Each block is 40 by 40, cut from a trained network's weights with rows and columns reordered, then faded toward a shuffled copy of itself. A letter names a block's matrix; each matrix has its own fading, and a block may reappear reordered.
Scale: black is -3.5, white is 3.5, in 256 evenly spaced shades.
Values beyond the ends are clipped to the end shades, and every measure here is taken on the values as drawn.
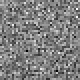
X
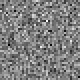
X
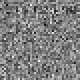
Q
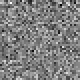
Q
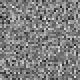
Q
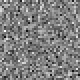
X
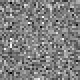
Q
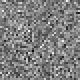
X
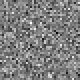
Q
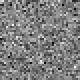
X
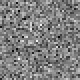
X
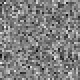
Q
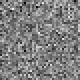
Q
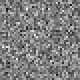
Q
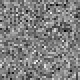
X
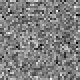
Q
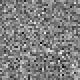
X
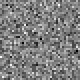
X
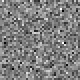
X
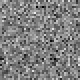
X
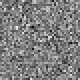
Q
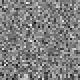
Q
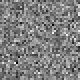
Q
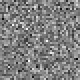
X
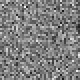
Q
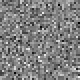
X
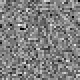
X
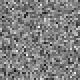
X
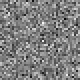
Q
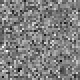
X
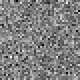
X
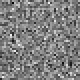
Q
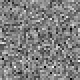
X
